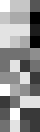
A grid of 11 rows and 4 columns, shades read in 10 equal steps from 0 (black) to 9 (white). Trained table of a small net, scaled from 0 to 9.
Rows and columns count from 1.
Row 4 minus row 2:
1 1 0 0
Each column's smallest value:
2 4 2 0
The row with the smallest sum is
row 10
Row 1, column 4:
3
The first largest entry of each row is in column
1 1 1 1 4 2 3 1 3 2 2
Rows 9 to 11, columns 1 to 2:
2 4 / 3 9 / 4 8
